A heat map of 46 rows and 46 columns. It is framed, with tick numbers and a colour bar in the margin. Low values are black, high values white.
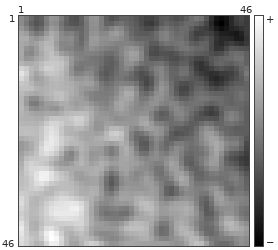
Ninth with the highest average: bottom left. Lone odd cells: none. Slope: up to the bottom left. Ninth with the lowest average: top right. Odd rows or columns: none. Grain: blotchy.
